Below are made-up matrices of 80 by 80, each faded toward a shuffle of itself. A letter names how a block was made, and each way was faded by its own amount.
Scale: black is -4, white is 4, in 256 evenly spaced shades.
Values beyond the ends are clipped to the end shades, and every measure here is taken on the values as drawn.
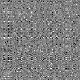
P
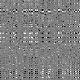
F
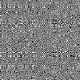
P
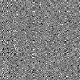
P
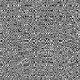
P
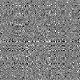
P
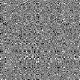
P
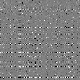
F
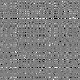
F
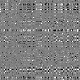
F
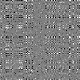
F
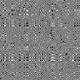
F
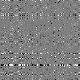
F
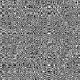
P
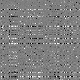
F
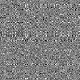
P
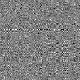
P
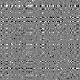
F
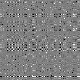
F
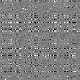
F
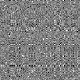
P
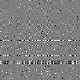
F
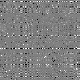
F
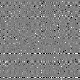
F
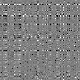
F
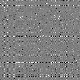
F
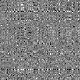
P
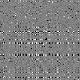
F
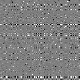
F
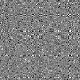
P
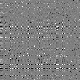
F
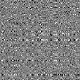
P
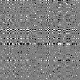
F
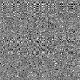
P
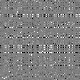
F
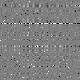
F
